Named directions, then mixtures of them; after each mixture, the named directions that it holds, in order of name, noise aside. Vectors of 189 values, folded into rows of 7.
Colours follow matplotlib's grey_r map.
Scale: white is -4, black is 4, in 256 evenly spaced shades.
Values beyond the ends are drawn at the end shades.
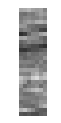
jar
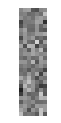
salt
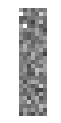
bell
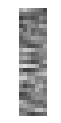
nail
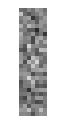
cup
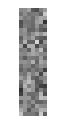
salt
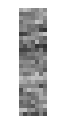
jar, salt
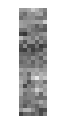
jar, salt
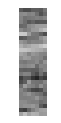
jar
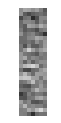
cup, nail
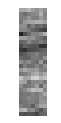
jar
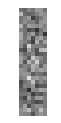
cup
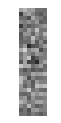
cup, nail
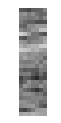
jar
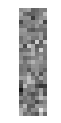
cup, salt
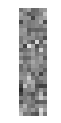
cup, salt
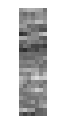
jar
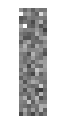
bell
